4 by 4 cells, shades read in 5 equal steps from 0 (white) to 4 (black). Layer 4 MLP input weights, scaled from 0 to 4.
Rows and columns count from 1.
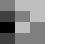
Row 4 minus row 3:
-1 1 0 0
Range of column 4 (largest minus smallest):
0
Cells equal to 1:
4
